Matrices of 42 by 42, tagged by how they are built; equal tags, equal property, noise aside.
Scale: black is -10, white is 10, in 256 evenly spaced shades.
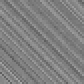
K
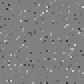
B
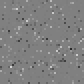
B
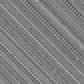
K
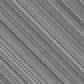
K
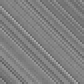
K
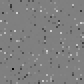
B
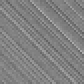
K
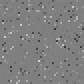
B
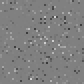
B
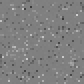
B
